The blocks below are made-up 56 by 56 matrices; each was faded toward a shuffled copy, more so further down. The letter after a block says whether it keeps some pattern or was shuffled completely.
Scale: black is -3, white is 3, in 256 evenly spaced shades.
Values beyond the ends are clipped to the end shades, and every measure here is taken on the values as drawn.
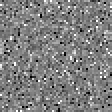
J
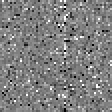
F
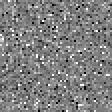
J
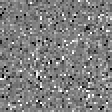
F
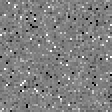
J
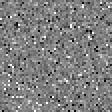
J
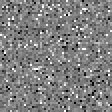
J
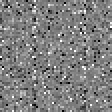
F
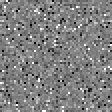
J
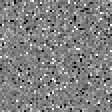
J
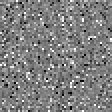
F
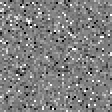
J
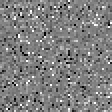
F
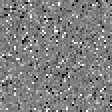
J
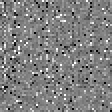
F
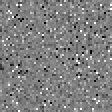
J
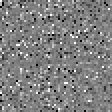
F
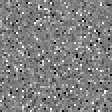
J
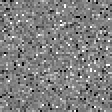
J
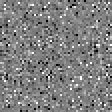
F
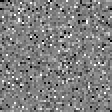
J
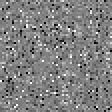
F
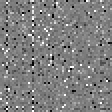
F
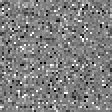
F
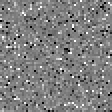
J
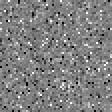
J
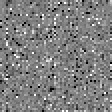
F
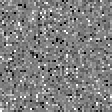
J
